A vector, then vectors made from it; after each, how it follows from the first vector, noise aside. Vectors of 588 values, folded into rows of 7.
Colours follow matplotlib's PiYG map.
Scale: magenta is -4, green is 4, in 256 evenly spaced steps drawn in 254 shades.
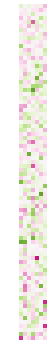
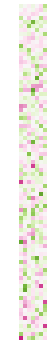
sign-scrambled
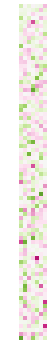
sign-scrambled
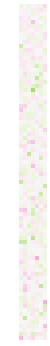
shrunk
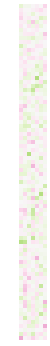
shrunk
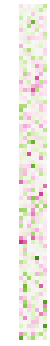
negated
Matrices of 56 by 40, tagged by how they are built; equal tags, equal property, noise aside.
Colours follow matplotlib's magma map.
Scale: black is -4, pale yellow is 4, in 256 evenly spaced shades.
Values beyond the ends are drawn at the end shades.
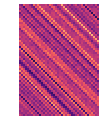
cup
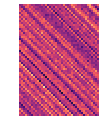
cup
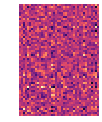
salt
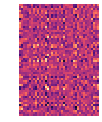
salt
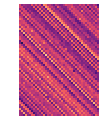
cup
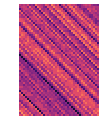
cup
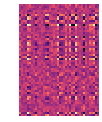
salt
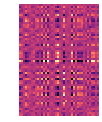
salt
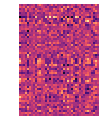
salt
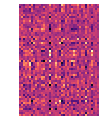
salt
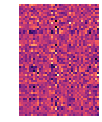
salt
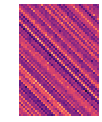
cup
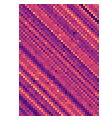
cup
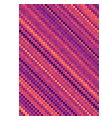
cup
